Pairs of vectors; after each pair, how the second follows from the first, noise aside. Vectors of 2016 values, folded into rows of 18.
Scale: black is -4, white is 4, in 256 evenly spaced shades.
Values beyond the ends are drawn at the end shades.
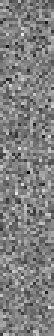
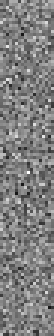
negated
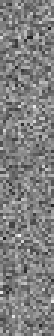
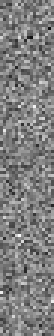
copied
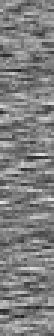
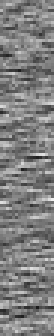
copied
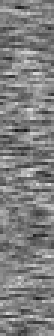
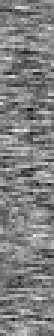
negated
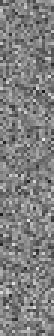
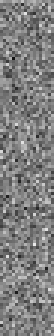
shuffled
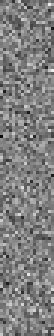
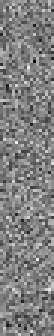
shuffled
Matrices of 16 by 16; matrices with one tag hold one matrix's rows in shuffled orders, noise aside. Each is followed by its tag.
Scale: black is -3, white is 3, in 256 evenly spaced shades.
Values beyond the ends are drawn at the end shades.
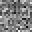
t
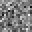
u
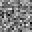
u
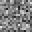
t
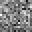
t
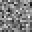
u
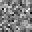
u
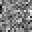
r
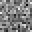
t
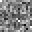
t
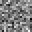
u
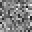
r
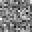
t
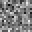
u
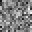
r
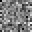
r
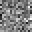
r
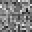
t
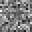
t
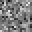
u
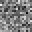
t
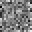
r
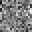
r
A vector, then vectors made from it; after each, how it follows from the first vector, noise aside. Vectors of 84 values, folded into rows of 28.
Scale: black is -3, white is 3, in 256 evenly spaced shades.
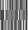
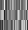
sign-scrambled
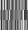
reversed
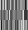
reversed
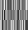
sign-scrambled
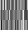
reversed
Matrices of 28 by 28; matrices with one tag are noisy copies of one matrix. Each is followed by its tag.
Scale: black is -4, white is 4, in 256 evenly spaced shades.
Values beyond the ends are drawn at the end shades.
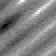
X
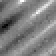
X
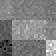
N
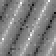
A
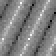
A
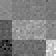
N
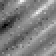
X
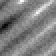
X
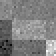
N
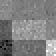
N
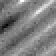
X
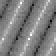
A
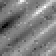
X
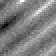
X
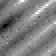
X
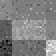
N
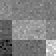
N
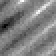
X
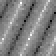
A
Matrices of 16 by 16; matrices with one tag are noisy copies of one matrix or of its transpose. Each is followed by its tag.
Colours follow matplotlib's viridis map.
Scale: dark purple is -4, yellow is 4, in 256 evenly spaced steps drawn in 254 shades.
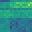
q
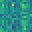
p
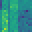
q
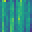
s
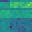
q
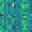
p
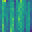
s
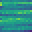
s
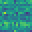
p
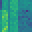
q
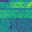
q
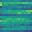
s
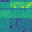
q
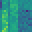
q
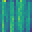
s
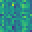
p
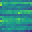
s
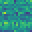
p
